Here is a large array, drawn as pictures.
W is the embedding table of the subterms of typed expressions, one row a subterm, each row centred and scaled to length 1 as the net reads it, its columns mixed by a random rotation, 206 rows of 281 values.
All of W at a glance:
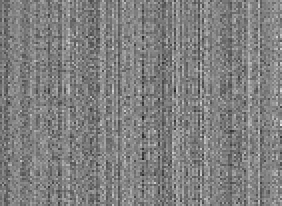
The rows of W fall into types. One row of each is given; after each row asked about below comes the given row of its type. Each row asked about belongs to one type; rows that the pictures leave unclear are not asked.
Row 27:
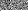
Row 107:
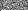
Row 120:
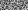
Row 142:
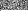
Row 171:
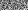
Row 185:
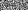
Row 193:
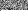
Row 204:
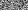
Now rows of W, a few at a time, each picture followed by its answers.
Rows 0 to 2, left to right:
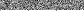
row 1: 27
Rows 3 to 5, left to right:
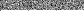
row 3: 107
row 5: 120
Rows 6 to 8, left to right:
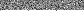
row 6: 120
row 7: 171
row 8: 107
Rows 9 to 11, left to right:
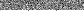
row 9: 204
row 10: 27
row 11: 185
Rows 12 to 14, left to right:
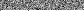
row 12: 185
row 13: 193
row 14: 204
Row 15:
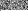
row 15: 142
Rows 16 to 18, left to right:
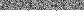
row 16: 204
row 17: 107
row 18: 27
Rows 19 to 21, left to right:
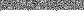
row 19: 171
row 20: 142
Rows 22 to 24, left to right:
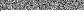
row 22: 120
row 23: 171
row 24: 204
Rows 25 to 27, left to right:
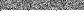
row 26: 107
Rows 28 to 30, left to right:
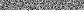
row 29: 120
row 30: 120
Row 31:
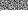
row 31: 171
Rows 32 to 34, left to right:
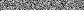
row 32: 185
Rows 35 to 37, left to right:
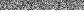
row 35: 120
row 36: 120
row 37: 204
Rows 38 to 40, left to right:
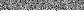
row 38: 193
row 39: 171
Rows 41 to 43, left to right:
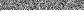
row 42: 120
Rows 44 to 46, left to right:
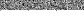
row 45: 107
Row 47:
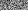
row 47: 27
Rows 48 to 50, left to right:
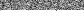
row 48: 204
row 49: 204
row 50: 107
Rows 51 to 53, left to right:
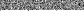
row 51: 120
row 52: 120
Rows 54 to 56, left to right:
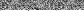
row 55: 193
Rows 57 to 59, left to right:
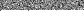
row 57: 107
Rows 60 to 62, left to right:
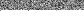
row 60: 171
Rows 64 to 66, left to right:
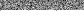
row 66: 27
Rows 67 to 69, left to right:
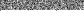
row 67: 120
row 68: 120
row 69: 171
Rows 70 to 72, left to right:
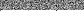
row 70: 185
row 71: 204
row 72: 27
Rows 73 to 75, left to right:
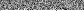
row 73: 171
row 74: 120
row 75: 193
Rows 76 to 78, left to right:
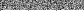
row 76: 185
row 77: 204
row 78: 120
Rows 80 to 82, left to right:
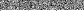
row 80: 142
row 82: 171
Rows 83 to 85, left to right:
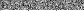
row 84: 142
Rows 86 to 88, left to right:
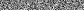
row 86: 171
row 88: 204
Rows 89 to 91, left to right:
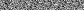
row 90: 204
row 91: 204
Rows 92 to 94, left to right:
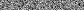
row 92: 204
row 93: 142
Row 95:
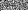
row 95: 185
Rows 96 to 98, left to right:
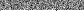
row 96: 171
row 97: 171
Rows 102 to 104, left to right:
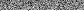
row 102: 27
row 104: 204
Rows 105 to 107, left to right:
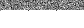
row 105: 171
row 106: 27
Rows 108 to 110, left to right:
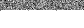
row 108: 185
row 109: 142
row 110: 107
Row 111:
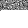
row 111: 107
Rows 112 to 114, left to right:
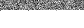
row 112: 193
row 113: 27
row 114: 142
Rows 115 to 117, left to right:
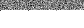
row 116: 185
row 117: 171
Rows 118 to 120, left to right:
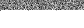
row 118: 171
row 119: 171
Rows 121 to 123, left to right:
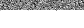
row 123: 107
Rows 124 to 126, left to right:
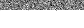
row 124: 204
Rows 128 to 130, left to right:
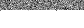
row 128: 27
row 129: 204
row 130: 193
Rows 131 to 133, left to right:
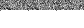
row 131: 193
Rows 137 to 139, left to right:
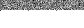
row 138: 185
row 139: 27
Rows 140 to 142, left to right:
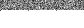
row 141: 120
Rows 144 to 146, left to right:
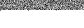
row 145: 193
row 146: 120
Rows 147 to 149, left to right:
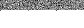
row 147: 107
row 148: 27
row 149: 185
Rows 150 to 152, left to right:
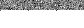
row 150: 193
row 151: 185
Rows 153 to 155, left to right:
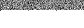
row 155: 171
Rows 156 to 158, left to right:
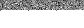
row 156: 107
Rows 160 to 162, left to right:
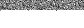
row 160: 107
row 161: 107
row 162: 107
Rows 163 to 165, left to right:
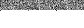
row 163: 27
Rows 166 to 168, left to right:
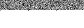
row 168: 27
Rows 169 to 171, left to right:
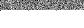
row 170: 27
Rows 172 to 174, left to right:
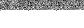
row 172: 142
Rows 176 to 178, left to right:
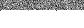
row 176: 107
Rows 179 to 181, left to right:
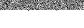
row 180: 27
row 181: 171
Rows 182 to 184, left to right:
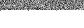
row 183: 193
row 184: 171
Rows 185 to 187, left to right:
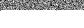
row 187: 204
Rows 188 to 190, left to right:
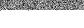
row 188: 27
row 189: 142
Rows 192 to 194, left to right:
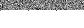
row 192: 204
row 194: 27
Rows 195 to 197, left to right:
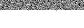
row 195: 204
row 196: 204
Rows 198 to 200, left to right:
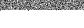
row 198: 120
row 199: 107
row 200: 120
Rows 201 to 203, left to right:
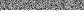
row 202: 171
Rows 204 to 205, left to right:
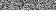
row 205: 27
